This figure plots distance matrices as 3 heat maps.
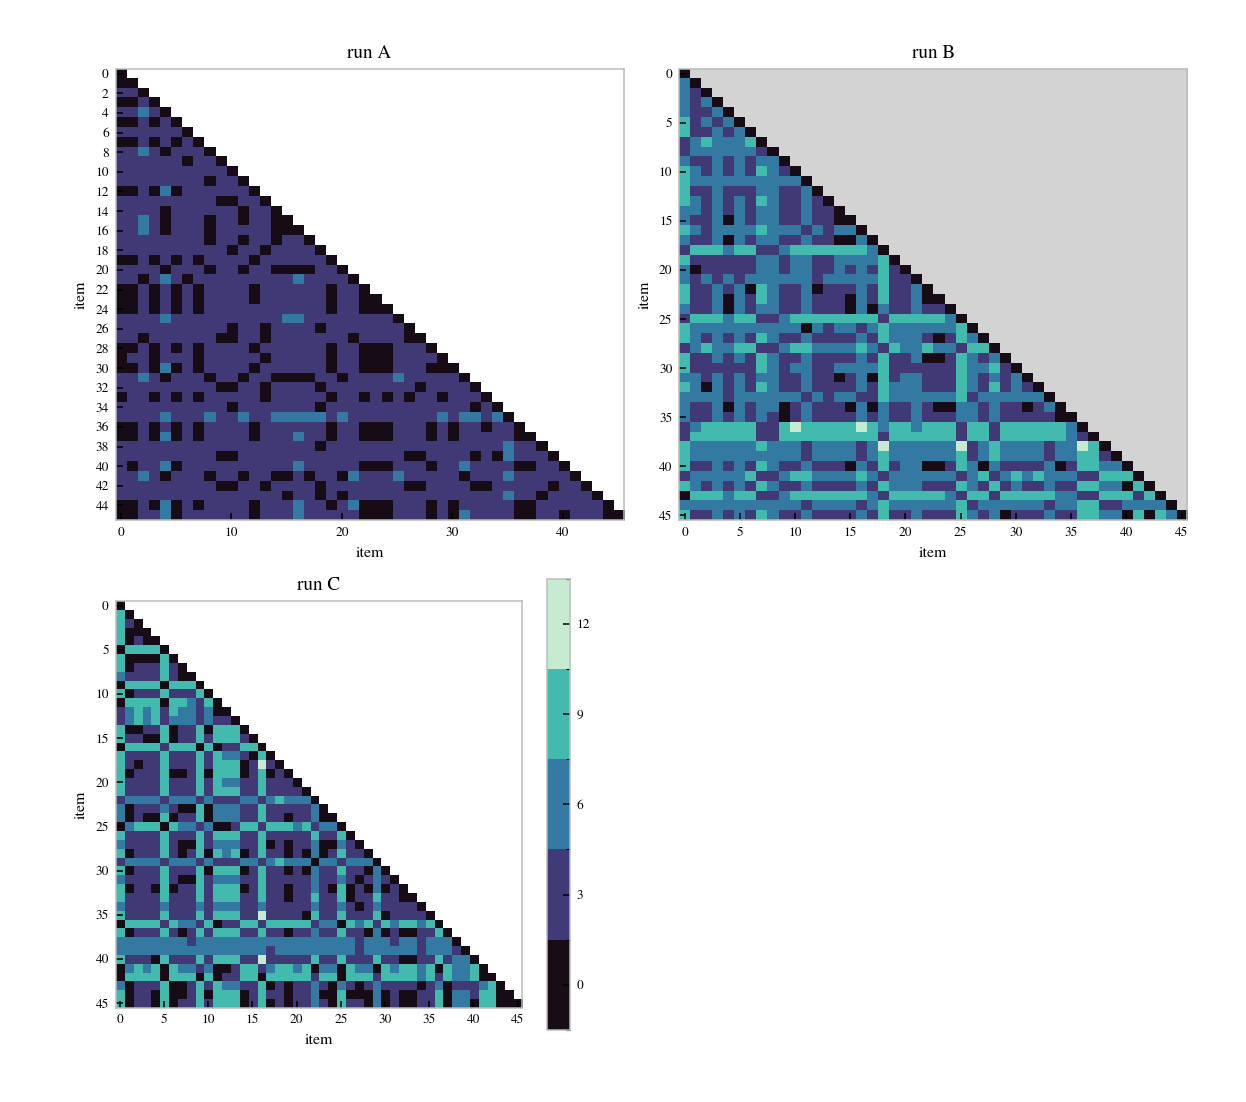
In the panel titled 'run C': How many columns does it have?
46
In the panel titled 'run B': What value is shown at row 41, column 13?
6
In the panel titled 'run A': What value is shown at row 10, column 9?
3
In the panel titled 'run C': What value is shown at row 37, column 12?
9
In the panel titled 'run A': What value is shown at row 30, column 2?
3
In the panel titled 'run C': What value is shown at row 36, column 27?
6
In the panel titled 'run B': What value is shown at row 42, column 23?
3
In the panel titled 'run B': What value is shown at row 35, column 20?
3
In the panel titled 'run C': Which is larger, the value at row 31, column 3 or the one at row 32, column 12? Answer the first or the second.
the second
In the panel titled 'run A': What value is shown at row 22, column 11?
3
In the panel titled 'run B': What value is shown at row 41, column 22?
6
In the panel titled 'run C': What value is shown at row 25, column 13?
3
